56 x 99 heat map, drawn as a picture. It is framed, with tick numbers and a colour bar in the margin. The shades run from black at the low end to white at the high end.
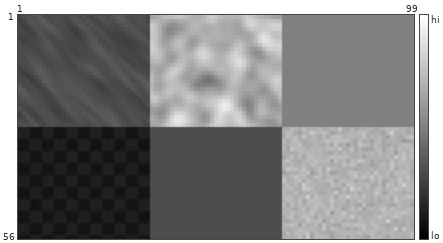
The table splits into 2 rows of 3 panels. Panel 1,1: low, slanting down to the right, faint in contrast. Panel 1,2: high, blotchy. Panel 1,3: middling, flat. Panel 2,1: very low, checkered, faint in contrast. Panel 2,2: low, flat. Panel 2,3: high, fine-grained, faint in contrast.
